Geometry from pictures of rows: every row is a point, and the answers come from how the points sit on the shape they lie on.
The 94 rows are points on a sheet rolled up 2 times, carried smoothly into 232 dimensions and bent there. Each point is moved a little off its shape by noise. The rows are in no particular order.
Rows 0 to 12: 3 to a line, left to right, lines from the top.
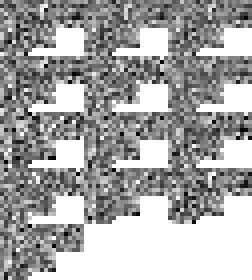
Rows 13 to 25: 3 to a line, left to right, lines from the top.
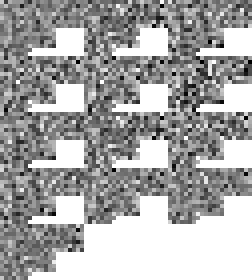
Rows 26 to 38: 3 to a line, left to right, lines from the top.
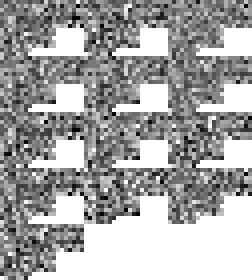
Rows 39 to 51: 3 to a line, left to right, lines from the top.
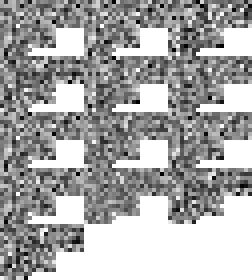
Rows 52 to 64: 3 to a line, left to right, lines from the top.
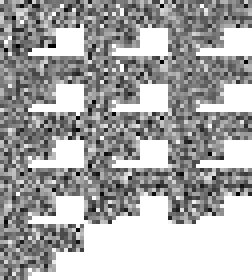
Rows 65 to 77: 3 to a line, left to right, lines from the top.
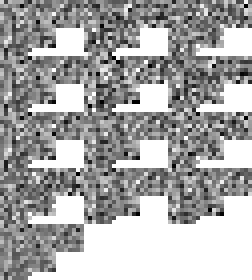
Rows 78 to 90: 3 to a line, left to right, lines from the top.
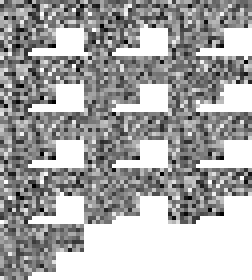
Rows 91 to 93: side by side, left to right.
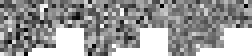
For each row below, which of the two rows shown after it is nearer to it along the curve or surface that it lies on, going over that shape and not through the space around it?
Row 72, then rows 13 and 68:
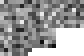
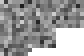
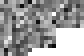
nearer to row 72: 68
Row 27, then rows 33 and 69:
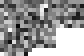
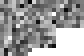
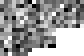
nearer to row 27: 69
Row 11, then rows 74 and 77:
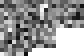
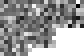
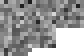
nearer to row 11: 74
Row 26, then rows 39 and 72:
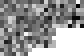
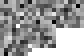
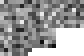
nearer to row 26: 39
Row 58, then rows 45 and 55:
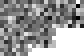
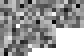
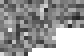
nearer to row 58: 45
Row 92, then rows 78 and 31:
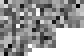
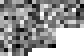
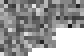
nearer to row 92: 31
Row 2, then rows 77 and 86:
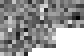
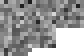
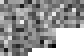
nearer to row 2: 86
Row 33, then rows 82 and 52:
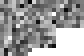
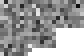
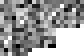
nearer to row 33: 82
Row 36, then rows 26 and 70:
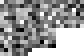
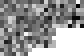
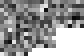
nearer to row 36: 70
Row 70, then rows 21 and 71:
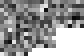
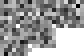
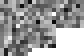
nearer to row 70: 21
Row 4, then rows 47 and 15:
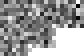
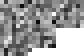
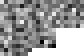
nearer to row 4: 47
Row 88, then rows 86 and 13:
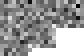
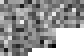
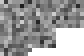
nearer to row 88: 13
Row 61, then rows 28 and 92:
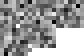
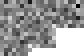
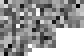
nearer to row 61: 92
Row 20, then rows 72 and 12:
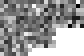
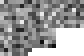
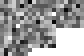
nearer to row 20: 12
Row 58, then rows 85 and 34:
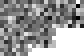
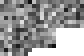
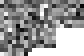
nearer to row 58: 34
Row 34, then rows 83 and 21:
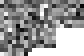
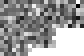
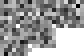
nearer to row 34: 83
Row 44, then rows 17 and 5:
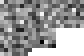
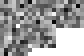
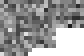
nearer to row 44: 5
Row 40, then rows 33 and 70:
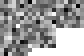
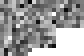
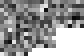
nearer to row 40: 33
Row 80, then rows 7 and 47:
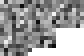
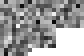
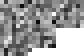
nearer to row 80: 47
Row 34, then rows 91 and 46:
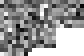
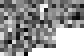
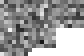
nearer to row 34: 91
